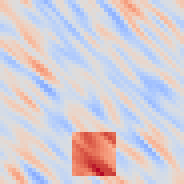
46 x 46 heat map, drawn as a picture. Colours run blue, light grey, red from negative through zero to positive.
Ninth with the highest average: bottom middle. Odd patch: higher, in the bottom middle. Grain: diagonal, down to the right. Histogram: skewed, a long tail of high values. Average level on the scale: 50%.
